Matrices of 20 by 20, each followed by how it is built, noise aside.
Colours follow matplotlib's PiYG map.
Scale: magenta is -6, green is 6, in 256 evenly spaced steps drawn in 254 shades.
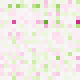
low rank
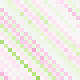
Toeplitz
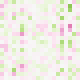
low rank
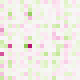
low rank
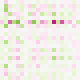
low rank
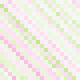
Toeplitz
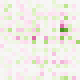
low rank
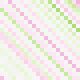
Toeplitz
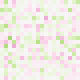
low rank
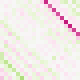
Toeplitz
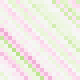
Toeplitz
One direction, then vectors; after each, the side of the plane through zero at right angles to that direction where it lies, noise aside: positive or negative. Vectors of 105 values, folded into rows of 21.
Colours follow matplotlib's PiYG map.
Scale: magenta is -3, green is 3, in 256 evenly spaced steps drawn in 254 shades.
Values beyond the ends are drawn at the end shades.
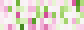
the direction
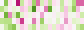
negative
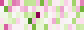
negative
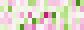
positive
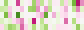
negative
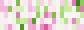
positive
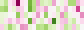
negative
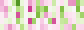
positive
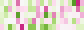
negative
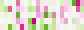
negative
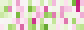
negative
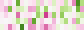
positive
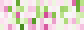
positive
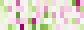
negative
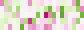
positive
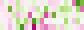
positive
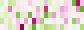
negative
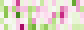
negative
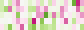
negative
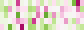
negative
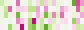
negative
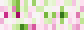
positive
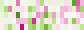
negative
